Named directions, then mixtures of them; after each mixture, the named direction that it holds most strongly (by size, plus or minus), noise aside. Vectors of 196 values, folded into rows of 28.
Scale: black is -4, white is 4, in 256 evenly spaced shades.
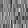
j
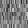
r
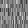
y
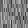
j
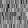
r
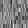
j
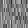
j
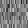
r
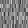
r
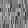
j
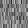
r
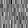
j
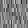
r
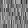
y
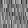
r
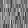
j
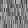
y
